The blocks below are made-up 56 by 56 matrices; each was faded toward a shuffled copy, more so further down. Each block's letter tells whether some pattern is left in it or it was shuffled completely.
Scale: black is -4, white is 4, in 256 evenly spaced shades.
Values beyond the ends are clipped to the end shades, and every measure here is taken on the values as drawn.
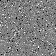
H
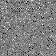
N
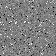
H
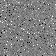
H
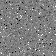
H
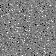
H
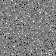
H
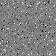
H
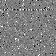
N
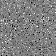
N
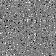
N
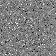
H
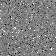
H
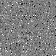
N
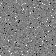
H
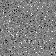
N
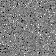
N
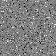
N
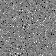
H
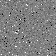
H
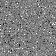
H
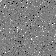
H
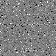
N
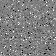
N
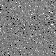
N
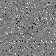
N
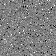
H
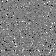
N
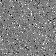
H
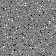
H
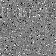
N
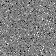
H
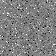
H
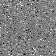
N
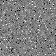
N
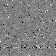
N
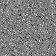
N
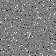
H
